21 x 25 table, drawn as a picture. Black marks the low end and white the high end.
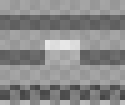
In the centre lies a patch that is higher than the rest. A horizontal seam about 80% of the way down splits the table, and the top part is calmer. Stripes running across repeat 3 times from top to bottom. There is no overall slope. The centre is the ninth with the highest average.
